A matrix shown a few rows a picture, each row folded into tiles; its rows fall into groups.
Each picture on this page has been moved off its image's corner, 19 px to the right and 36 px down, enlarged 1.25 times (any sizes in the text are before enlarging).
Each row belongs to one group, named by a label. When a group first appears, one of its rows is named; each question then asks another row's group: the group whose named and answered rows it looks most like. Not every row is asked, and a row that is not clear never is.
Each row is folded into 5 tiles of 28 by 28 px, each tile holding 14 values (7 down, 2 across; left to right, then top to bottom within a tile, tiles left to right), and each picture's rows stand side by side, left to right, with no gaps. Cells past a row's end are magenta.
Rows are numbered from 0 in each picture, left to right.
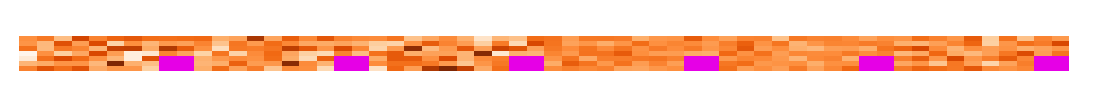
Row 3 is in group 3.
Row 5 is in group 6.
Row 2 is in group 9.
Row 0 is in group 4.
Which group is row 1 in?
4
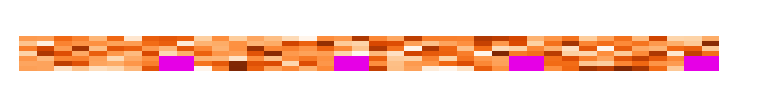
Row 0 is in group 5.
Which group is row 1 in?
3
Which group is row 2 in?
5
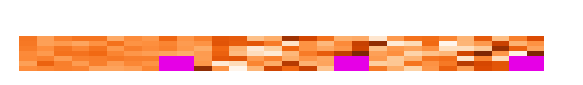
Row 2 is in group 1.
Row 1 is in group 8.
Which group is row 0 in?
3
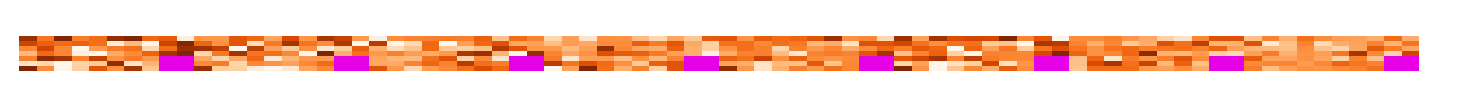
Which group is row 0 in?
8
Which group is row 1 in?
5
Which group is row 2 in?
1
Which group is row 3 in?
3
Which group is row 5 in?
8
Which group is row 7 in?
1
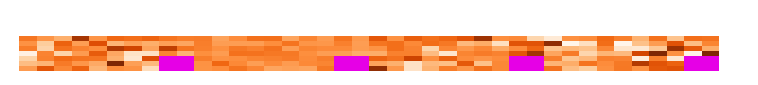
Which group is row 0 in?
4
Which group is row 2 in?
8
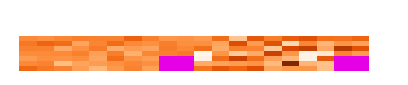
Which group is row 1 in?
4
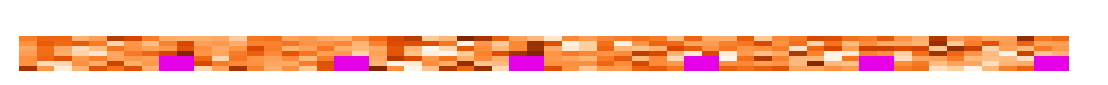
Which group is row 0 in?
8
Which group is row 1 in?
3
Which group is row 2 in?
8
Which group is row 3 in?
1
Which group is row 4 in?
4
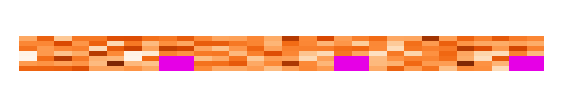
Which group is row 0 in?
4
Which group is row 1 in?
4
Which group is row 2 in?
4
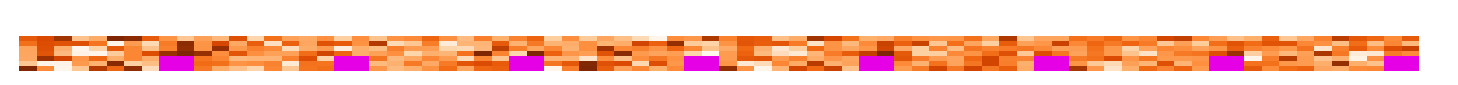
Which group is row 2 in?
1
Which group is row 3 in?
3
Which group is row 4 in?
8
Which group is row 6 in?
8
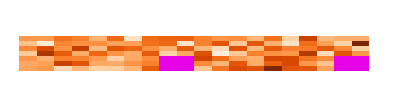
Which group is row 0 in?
5
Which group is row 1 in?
9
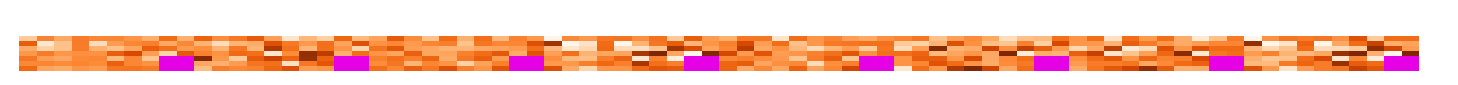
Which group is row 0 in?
1
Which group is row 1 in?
6
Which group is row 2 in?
6
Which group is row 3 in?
1
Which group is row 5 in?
9
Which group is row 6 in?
9
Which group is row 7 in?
1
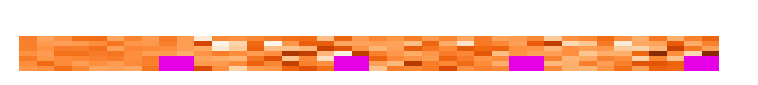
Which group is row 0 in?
3
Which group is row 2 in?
9
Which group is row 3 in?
1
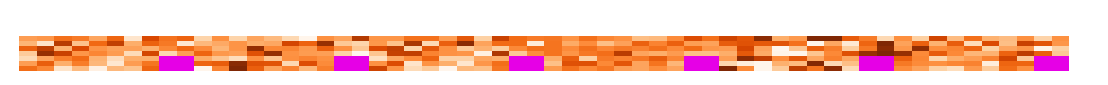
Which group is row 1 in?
3
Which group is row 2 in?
5
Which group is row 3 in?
3
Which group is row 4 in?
8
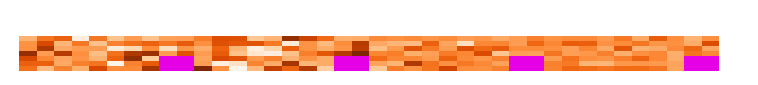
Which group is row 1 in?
8
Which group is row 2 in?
9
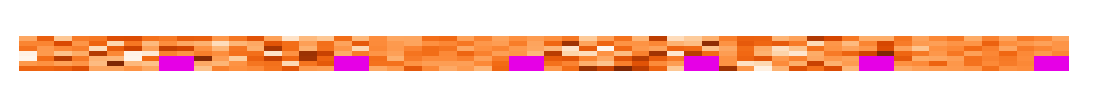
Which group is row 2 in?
3
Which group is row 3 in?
9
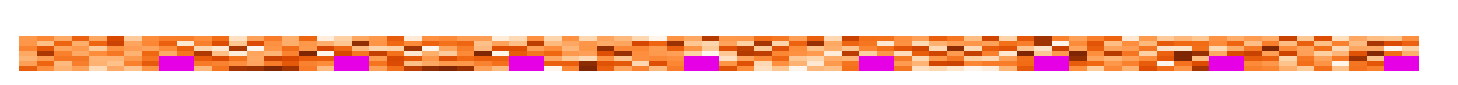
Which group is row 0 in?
5
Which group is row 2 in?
9
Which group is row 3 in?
3
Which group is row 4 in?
5
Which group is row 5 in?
5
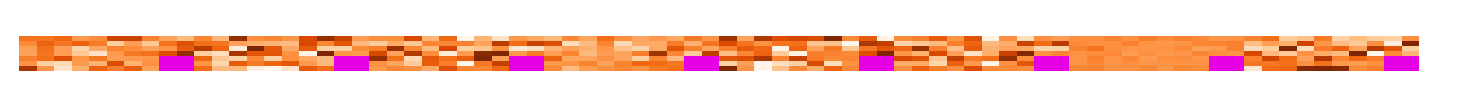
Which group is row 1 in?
5
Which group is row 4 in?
8
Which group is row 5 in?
6
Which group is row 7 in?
9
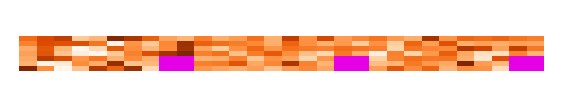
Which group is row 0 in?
8
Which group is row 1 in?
4
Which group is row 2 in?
4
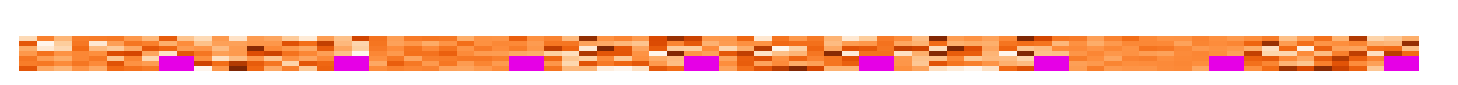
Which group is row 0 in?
1
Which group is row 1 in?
3
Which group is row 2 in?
3
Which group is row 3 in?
5
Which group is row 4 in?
9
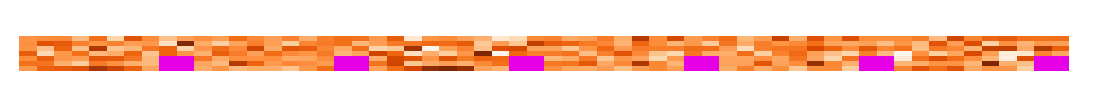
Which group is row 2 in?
9
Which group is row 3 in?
4
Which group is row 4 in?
4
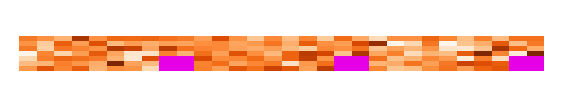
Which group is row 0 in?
4
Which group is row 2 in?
1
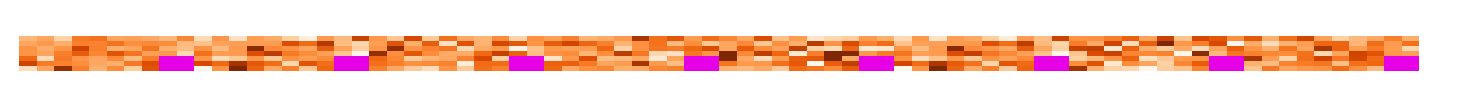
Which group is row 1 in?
3
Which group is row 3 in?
4
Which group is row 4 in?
6
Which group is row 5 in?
3
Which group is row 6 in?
5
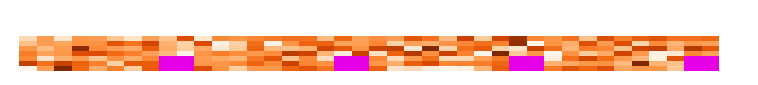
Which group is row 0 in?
3
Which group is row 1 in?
1
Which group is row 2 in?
5
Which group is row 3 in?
4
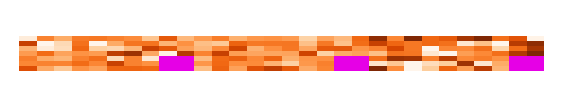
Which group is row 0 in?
1
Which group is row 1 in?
9
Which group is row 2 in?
8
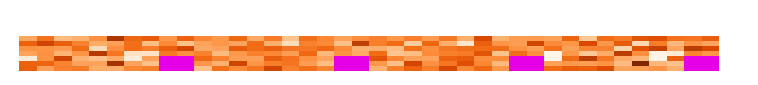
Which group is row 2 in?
9
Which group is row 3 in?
4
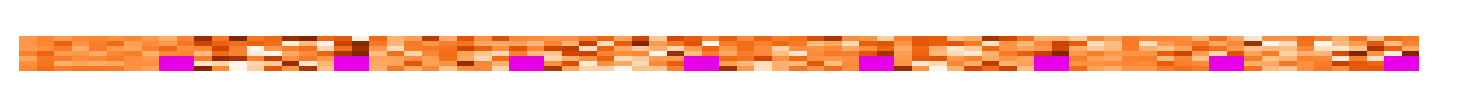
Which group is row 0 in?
9
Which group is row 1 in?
8
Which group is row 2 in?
4
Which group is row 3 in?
5
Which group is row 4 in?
8
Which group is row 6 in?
1
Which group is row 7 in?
1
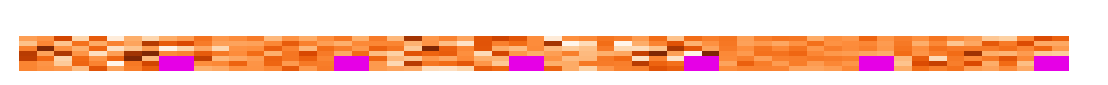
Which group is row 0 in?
6
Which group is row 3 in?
1
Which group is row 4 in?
3
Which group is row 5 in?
3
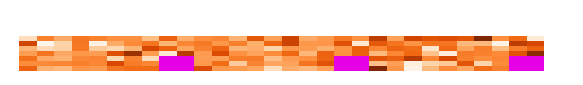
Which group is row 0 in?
1
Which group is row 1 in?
5
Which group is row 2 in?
8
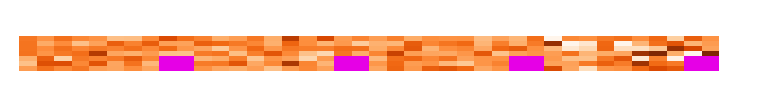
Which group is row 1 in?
4
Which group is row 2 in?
9
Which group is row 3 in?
1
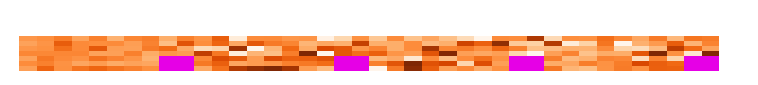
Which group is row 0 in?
9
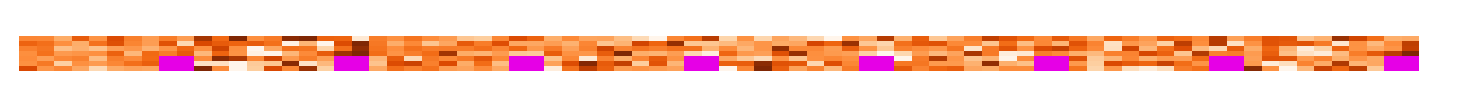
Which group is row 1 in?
8
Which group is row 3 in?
3
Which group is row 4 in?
3
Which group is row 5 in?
4
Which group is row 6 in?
5
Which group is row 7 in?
8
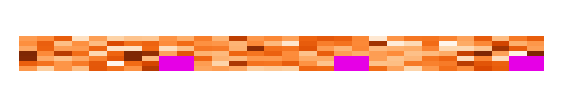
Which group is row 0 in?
6
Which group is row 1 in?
5
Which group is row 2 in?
1
